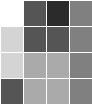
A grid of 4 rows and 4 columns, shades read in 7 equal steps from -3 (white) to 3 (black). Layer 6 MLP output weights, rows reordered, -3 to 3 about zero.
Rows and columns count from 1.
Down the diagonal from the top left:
-3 1 -1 0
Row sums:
0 0 -4 -1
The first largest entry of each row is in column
3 2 4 1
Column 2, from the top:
1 1 -1 -1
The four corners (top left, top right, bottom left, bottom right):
-3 0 1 0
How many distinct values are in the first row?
4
